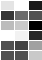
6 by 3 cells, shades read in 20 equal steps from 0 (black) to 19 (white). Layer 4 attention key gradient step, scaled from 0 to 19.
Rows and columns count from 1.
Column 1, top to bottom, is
17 4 14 19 6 6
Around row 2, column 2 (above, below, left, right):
19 15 4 6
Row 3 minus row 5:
8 10 -12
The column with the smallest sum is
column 3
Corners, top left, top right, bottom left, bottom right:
17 2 6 15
